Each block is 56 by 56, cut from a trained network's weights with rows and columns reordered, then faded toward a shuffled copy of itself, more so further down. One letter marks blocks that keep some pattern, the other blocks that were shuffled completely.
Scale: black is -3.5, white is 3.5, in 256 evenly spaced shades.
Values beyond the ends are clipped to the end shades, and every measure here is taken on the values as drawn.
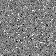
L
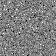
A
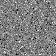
A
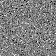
L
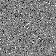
A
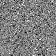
L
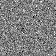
L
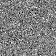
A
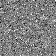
L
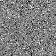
A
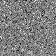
L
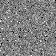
L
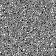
L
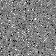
L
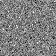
A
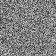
A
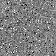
A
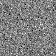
L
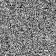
A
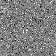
A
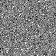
A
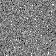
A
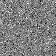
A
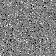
A
